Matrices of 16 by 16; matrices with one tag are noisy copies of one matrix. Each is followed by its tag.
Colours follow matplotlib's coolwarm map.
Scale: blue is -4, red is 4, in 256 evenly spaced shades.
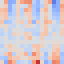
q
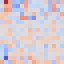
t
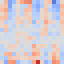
q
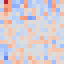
t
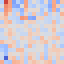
t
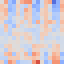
q
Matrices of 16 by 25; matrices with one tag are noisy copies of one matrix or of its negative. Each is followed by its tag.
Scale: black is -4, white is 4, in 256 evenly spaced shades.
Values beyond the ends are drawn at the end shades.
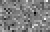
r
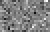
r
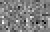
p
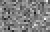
r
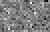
r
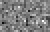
p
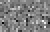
p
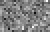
r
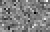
r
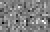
p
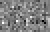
p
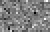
r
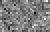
r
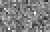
r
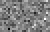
r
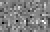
p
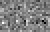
p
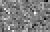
r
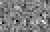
p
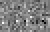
p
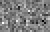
p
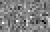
p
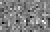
p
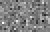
p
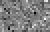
r
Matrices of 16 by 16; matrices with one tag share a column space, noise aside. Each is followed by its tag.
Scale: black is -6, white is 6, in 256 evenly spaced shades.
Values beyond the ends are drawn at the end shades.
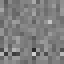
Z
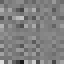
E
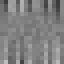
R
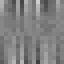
R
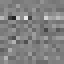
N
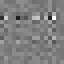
N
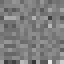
E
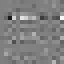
N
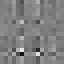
Z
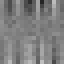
R
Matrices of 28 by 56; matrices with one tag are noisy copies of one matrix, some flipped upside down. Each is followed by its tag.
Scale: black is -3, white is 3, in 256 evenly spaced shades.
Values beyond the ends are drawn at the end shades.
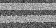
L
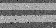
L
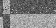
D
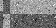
D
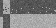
D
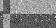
D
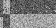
D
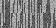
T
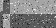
D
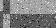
D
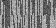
T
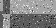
D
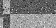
D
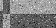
D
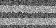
L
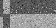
D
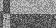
D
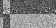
D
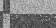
D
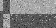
D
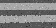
L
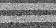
L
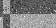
D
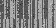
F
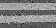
L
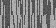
T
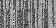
F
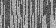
T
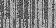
F
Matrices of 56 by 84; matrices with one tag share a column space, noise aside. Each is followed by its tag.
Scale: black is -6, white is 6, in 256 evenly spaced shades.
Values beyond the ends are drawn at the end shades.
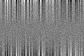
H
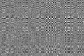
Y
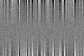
H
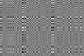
Y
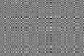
Y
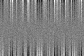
H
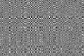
Y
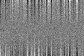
H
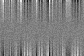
H
